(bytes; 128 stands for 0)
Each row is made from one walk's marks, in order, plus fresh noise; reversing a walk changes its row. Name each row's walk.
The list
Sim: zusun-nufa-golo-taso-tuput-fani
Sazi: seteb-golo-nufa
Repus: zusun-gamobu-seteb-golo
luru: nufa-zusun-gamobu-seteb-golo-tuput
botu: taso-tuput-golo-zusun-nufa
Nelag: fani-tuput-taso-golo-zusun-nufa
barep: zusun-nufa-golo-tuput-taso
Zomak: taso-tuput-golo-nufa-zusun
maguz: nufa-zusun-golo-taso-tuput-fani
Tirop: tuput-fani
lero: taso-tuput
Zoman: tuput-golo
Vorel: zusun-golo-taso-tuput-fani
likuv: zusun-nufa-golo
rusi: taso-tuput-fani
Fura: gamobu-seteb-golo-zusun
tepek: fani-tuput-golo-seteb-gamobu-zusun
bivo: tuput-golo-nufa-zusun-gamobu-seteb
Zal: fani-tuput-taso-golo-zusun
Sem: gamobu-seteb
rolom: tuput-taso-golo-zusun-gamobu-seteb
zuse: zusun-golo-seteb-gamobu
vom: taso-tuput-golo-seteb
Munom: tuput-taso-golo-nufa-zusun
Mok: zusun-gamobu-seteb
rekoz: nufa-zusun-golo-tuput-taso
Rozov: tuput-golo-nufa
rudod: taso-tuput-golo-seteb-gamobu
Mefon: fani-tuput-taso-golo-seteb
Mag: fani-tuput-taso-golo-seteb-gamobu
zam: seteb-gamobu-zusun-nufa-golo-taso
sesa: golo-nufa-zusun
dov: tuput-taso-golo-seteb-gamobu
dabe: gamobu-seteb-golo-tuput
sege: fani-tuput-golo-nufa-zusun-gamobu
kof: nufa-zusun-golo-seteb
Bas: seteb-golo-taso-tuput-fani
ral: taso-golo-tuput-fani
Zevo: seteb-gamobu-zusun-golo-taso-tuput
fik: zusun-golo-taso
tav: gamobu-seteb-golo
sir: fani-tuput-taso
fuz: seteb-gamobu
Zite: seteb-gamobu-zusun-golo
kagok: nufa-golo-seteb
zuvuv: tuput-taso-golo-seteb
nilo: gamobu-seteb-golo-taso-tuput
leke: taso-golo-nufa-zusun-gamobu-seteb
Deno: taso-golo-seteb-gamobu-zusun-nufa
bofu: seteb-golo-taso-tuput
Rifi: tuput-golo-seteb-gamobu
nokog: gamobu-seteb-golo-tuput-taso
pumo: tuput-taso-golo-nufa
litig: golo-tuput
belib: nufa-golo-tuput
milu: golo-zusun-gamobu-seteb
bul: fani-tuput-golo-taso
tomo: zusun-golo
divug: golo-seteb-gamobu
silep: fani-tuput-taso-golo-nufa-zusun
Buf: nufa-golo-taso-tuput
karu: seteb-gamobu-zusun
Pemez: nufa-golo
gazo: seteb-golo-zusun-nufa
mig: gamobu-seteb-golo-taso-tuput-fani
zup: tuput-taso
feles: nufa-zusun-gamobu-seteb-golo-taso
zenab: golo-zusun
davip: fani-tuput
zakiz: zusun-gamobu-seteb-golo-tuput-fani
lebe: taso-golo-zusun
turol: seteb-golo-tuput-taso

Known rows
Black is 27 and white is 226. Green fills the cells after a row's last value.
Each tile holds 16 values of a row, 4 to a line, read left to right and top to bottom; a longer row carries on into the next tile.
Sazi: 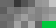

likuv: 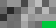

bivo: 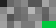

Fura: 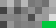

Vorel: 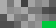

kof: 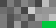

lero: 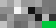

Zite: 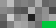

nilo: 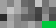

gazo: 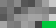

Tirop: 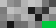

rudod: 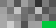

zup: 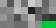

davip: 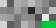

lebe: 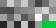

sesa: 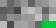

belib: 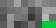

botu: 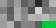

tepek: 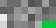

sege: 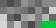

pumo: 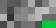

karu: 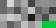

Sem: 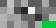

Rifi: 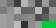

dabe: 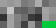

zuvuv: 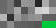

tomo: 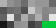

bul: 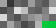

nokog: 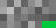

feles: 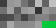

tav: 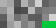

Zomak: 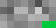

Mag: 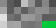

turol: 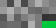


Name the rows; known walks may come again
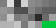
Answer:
fuz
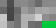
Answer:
silep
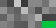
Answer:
barep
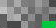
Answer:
ral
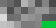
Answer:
Mag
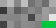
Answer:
Fura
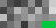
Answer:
Rozov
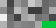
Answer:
sir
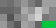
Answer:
Munom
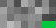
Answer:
dov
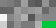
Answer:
tepek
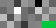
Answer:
vom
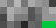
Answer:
litig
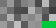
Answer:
zuse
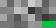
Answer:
zup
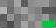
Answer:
maguz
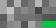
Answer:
nokog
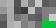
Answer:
tav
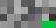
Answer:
Buf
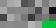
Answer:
Zevo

